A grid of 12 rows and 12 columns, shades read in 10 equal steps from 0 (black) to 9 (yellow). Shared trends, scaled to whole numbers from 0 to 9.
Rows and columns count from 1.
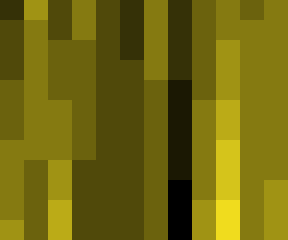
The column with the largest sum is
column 10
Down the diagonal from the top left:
2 5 4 4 3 3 4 1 5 8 5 6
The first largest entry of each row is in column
2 2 10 10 10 10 10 10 10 10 10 10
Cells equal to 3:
30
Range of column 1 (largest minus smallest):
4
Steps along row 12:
down up down same same up down up up down up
